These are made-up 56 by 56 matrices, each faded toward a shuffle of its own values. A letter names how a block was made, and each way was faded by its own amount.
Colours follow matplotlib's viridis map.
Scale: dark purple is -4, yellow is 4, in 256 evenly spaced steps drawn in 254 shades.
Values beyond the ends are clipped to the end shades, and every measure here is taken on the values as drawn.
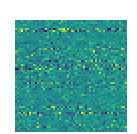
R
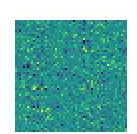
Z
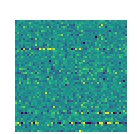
R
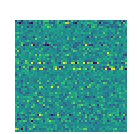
R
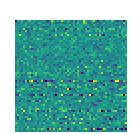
R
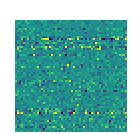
R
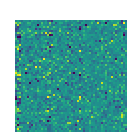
Z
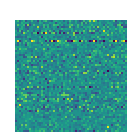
R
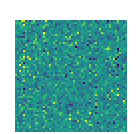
Z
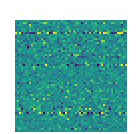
R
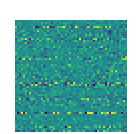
R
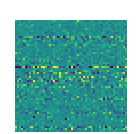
R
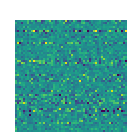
R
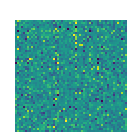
Z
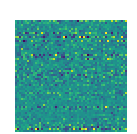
R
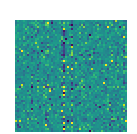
Z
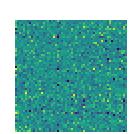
Z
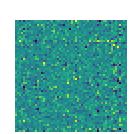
Z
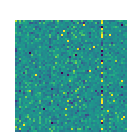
Z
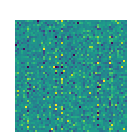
Z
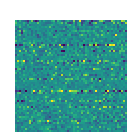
R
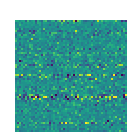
R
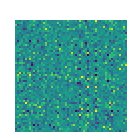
Z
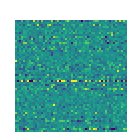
R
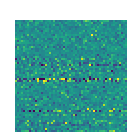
R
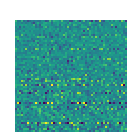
R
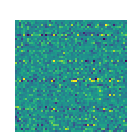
R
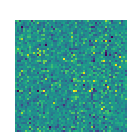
Z
